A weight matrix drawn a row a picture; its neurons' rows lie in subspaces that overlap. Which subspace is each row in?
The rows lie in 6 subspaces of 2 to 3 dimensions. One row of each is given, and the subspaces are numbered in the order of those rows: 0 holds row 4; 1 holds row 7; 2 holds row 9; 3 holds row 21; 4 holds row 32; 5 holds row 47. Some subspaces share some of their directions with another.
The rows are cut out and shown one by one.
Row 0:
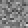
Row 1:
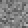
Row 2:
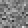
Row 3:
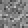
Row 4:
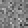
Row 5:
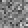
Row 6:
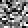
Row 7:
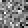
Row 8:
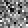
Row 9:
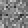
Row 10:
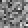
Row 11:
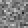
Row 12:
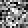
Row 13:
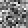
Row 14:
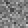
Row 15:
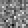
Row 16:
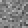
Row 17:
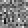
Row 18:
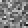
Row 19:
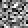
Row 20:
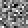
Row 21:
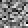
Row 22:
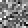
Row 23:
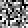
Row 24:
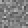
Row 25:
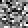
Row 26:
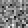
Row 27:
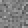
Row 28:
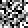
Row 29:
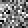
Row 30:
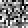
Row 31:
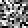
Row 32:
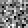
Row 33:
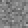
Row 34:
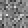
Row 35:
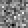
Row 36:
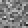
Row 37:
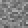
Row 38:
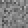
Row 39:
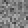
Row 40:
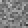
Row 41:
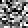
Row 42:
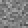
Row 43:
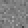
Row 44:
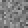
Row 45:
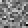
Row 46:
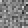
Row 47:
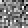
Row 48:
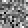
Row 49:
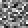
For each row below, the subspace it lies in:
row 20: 3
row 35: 4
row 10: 1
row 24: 5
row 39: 1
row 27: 5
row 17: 0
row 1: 1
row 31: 3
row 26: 4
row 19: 3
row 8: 1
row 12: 2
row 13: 2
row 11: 4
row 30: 5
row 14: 1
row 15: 4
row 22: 2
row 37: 3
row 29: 1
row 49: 3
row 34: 2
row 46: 5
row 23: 5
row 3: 2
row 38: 5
